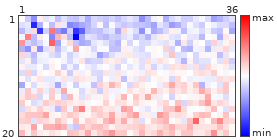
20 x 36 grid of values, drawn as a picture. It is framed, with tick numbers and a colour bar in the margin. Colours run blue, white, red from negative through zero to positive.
Slope: up to the bottom. Grain: fine. Stripes: none. Odd patch: rougher, in the top left. Histogram: heavy tails on both sides. Roughest part: top left. Odd rows or columns: none.
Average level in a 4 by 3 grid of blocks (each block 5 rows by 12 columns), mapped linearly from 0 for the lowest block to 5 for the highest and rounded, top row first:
0 0 1 | 2 2 2 | 3 3 4 | 5 5 5
